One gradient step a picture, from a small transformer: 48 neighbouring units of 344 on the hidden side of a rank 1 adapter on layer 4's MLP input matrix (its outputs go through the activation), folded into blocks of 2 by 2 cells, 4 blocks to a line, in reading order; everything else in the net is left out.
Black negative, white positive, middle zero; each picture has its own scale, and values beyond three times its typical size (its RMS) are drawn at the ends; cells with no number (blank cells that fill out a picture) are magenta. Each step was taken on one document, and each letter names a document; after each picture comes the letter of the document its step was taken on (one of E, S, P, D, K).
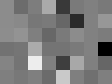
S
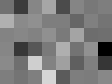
S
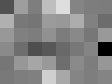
S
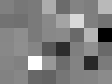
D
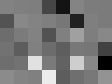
S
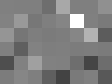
D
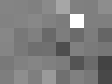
D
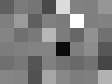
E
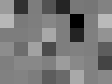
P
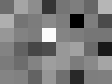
P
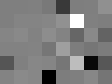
D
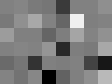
E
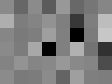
P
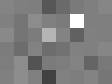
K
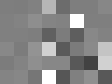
E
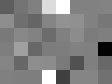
S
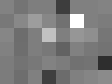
E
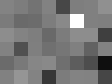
D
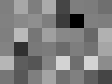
K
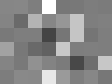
E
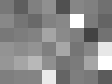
E
